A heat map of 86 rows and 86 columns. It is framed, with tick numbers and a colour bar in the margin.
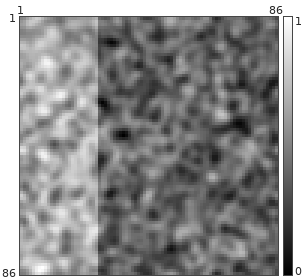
The field is mottled with small blotches. On average the colour sits 50% of the way up the scale. The left part is higher, up to a seam about 30% of the way across. No regular stripes run through it.
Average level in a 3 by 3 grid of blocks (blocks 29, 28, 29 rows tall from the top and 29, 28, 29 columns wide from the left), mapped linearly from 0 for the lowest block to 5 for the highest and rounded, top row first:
5 0 0 | 5 1 0 | 5 0 1
